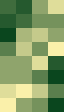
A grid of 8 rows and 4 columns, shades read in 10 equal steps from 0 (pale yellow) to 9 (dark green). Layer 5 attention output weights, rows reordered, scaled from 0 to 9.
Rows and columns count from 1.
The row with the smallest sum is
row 7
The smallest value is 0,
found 3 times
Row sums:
20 25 18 13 17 23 9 18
